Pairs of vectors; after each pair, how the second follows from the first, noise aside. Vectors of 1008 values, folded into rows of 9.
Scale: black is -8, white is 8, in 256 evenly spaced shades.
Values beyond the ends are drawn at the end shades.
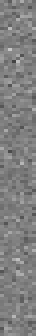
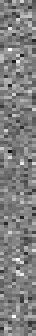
scaled up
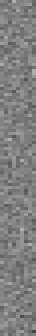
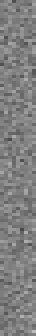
negated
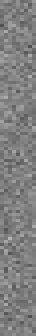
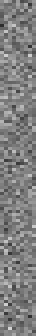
scaled up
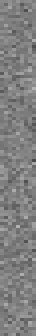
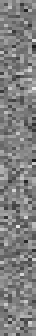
scaled up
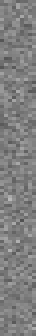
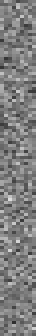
scaled up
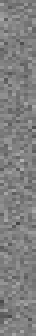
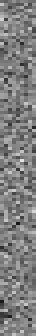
scaled up
